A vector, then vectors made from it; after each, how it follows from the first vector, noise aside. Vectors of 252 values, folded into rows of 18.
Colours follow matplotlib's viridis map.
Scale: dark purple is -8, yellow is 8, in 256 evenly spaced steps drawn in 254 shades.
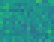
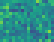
scaled up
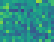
scaled up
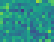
scaled up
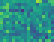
scaled up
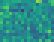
scaled up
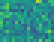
scaled up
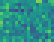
scaled up
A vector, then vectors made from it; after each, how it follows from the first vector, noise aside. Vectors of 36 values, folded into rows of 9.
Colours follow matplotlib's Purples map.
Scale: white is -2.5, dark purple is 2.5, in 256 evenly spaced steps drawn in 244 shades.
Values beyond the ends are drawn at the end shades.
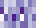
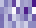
wrapped around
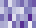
wrapped around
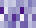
copied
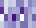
copied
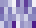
wrapped around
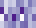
copied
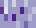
partly zeroed
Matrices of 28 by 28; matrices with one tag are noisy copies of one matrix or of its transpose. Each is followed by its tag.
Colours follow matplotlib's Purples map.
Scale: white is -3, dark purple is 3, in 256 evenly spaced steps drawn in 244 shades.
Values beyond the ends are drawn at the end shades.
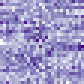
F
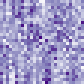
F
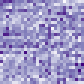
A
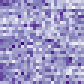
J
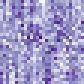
F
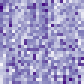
A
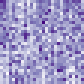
J
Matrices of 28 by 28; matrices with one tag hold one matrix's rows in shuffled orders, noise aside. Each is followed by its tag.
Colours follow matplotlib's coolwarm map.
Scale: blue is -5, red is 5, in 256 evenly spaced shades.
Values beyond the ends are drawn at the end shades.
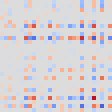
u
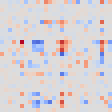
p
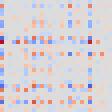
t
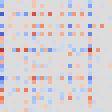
t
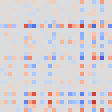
u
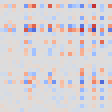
u
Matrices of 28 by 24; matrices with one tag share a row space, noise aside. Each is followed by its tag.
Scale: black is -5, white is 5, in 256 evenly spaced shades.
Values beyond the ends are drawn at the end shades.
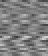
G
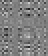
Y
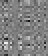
Y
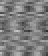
G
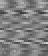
G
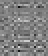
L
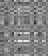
L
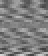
G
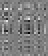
Y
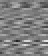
G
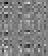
Y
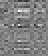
L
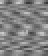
G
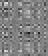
Y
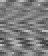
G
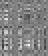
Y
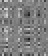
Y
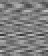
G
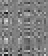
Y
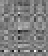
L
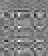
L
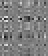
Y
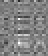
L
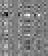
Y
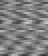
G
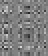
Y
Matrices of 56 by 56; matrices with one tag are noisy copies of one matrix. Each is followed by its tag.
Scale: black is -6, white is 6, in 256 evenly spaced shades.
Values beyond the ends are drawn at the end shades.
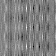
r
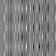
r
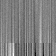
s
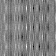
r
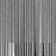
s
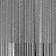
s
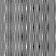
r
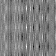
r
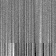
s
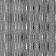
r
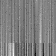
s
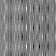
r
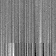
s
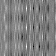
r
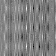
r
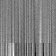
s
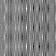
r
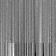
s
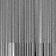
s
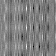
r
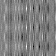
r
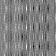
r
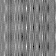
r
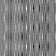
r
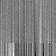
s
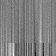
s
